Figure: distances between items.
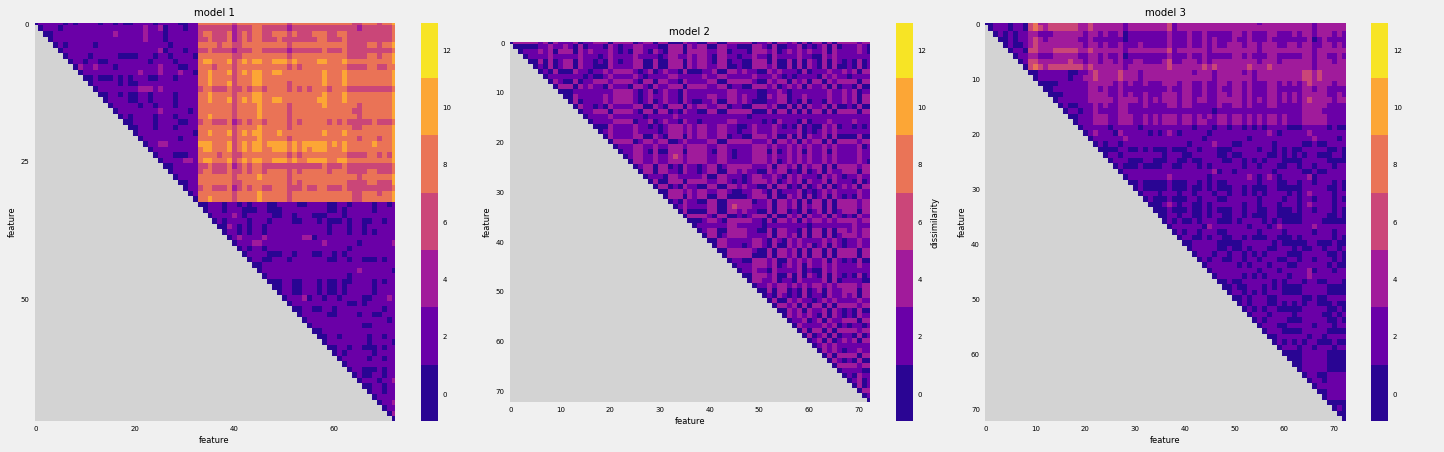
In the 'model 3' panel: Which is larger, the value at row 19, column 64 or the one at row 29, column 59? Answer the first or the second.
the first
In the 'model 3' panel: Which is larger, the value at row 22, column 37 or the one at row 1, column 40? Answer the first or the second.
the second
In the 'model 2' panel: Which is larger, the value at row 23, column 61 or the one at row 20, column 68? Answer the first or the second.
the second
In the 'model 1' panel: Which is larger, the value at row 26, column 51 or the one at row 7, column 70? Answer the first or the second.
the second
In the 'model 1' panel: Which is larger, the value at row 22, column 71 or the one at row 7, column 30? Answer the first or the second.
the first
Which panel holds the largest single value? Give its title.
model 1
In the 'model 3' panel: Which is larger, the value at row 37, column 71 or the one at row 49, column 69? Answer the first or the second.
the first
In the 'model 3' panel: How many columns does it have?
73
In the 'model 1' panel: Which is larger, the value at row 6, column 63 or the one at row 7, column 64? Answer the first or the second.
the second
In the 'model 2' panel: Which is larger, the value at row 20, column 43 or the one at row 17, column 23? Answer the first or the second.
the second
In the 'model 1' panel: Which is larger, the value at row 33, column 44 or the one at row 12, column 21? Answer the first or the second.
the second
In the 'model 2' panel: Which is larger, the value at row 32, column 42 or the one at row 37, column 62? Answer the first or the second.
the second
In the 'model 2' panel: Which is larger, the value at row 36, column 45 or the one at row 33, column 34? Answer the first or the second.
the first
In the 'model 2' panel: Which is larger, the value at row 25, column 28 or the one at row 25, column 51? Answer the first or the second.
the first
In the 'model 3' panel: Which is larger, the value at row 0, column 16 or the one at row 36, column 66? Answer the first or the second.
the first
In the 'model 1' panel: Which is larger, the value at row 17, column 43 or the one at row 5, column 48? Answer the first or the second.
the first
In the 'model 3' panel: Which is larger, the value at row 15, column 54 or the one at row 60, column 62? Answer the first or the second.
the first
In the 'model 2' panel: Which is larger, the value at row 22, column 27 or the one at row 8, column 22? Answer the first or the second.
the second
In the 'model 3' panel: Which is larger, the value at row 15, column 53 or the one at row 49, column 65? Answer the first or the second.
the first
